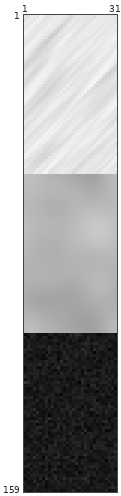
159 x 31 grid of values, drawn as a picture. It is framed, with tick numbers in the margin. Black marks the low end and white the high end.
It is made of 3 by 1 panels. Panel 1,1: very high, slanting up to the right, faint in contrast. Panel 2,1: high, smooth, faint in contrast. Panel 3,1: very low, fine-grained, faint in contrast.
